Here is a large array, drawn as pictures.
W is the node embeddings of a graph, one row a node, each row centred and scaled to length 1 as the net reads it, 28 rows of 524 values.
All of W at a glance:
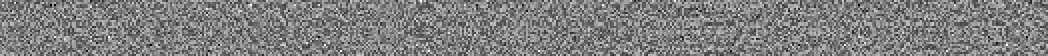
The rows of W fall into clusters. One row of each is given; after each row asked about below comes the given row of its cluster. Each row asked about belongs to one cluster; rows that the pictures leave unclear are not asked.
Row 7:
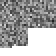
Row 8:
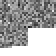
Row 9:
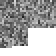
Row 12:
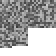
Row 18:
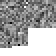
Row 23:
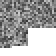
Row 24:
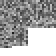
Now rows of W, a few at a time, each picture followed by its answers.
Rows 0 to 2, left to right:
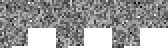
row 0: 23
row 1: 9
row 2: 18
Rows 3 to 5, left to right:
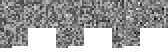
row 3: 18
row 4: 7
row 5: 23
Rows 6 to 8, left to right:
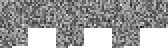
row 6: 12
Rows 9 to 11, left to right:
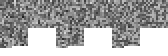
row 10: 24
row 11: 12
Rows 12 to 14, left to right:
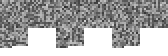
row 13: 18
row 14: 7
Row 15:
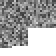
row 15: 9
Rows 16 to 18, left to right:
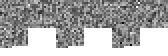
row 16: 24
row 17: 7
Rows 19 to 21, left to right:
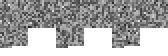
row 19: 8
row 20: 18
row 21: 12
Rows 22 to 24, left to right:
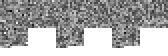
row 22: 24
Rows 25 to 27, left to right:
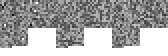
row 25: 7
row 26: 12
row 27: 8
